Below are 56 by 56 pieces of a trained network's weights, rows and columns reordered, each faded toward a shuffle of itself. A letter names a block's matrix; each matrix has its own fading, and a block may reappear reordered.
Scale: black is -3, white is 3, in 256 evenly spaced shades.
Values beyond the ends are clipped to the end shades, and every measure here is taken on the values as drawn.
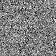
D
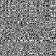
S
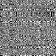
S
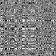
S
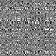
S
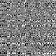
S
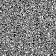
D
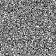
D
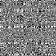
S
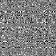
S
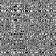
S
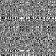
S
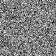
D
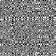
S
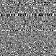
S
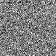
D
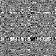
S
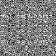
S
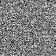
D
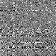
S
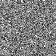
D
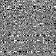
S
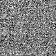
D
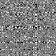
S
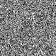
D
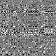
S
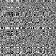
S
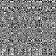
S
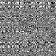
S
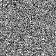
D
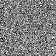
D
